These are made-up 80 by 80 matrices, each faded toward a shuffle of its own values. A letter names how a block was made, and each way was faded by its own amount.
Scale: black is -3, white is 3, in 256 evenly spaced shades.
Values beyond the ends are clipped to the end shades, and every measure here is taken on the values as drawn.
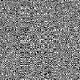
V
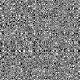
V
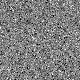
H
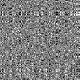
V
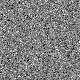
H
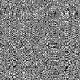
V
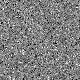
H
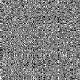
V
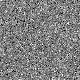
H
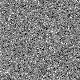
H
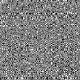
V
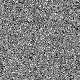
H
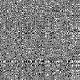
V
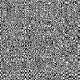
V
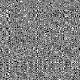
V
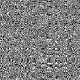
V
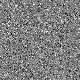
H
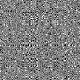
V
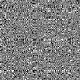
V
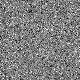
H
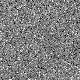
H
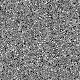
H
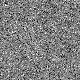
H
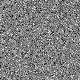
H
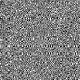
V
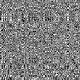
V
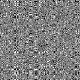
V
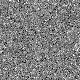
H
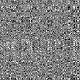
V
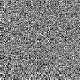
V
